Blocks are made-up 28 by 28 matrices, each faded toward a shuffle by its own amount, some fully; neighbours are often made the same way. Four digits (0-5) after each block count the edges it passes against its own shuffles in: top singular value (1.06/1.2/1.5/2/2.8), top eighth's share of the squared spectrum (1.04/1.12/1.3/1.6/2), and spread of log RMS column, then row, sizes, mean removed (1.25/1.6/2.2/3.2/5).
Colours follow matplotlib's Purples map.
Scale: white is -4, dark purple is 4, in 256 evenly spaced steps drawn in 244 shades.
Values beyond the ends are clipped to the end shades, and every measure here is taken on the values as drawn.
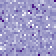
0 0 0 0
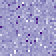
0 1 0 0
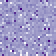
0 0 1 0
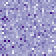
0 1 0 0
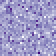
0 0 1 0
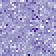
0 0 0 0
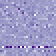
3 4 0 2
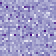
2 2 0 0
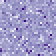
0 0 0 0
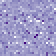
1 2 0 1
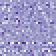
2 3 0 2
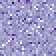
0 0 0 0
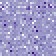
2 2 0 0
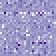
2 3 0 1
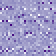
3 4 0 2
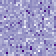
1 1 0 0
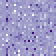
2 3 1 0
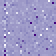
2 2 0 0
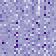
3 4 2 0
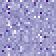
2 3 2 0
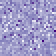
0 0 0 1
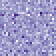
1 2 0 2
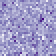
0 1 0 0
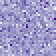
1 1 0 0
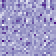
3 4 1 1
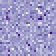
2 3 1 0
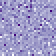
0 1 0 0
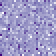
0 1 0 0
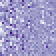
2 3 3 0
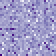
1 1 0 0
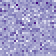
2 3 0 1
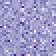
3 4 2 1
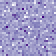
1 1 0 0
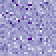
2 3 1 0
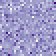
2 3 1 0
